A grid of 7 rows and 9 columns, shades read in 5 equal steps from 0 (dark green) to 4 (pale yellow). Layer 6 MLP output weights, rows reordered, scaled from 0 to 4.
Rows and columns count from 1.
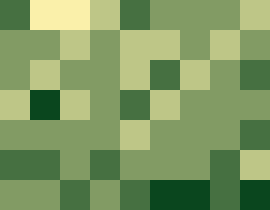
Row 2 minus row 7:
0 0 2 0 2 3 2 2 2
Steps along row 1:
up same down down up same same up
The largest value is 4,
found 2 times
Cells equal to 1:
13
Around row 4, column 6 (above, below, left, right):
1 2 1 2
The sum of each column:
13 14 17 14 14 13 13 13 12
